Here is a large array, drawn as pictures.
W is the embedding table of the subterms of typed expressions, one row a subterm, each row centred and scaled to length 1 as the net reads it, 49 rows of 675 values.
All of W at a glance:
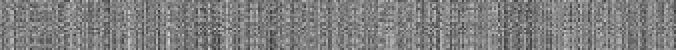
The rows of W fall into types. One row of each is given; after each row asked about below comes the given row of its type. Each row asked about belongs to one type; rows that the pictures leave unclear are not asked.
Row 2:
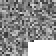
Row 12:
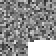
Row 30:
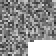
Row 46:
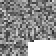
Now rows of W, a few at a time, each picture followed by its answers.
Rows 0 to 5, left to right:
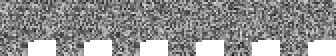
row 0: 2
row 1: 2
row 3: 46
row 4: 46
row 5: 30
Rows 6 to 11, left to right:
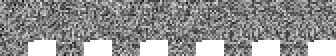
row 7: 46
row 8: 2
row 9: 2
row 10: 46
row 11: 46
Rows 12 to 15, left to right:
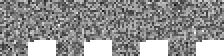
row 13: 12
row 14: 46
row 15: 12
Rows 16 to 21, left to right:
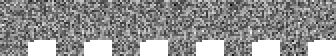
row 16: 46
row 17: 30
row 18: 30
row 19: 12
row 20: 12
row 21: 12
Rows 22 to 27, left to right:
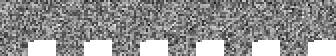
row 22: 2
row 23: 46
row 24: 30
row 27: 46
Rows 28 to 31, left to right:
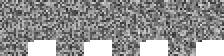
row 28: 46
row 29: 46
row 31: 2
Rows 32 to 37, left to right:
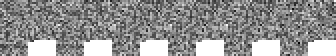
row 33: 46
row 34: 30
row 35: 30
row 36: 30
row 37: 2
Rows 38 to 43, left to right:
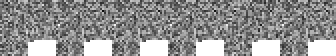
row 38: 30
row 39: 12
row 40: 12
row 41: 12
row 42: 30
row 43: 12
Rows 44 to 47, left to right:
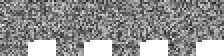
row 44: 46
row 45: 2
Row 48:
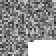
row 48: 30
